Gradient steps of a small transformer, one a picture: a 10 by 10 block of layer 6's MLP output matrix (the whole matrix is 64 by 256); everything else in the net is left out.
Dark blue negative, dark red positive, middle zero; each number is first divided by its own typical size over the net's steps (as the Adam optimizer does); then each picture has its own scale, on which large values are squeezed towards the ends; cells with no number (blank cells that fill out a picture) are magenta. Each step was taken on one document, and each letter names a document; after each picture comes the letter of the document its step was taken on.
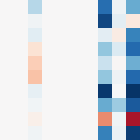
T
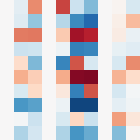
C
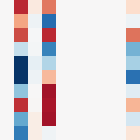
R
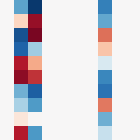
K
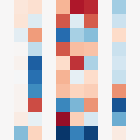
C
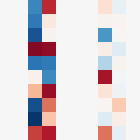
K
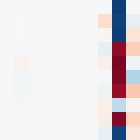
K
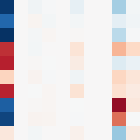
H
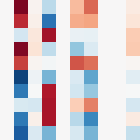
R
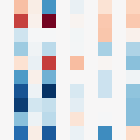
R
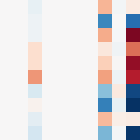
T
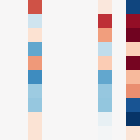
T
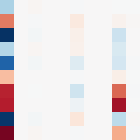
H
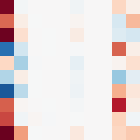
H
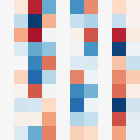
C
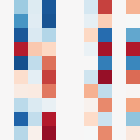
K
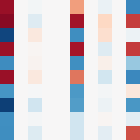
T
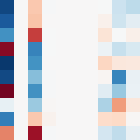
K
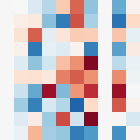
C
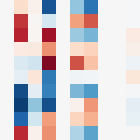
R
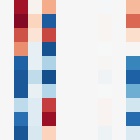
R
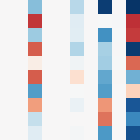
T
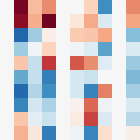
R
